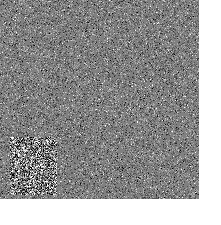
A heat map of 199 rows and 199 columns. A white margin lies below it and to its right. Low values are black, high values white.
On average the colour sits 50% of the way up the scale. An odd patch, rougher than its surroundings, sits in the bottom left. The halves do not mirror each other. Values change most from cell to cell in the bottom left.
